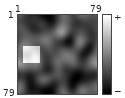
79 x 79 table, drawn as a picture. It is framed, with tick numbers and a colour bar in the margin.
Ninth with the highest average: middle left. Average level on the scale: 30%. Histogram: skewed, a long tail of high values. Odd patch: higher, in the middle left.
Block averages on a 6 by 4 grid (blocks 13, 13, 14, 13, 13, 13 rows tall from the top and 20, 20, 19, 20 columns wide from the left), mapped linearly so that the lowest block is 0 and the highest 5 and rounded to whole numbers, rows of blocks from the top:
1021 / 2221 / 5211 / 5222 / 1100 / 1012
